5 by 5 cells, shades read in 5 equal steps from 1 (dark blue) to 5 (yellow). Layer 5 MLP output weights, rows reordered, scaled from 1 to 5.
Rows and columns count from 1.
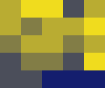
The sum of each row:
20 20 18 15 7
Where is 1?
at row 5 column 3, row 5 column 4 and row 5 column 5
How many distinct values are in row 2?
3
